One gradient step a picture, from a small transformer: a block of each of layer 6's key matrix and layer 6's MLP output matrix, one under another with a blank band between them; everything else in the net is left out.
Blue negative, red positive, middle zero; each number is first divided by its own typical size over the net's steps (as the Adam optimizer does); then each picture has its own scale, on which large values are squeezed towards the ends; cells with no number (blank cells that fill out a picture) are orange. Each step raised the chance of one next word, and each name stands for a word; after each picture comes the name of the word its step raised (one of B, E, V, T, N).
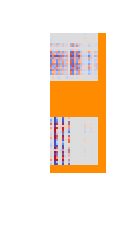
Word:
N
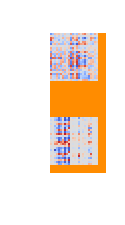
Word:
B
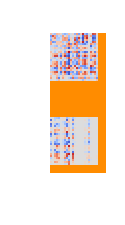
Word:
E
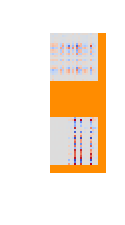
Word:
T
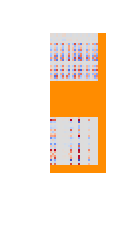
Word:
T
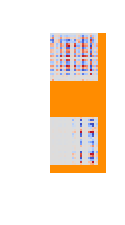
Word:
E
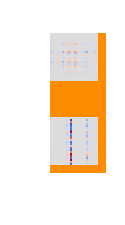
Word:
E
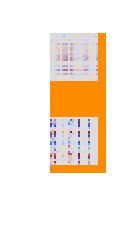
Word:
E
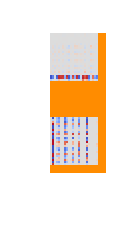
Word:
B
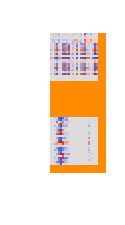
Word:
B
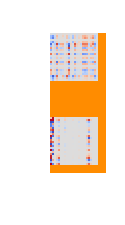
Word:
T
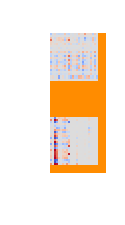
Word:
T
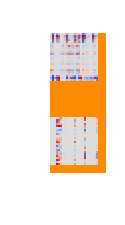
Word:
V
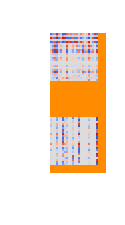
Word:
B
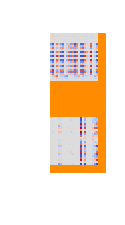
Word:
N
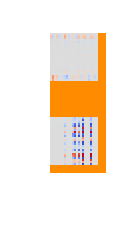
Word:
E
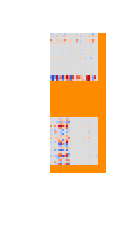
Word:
V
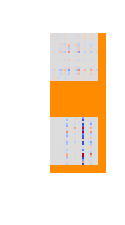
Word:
E
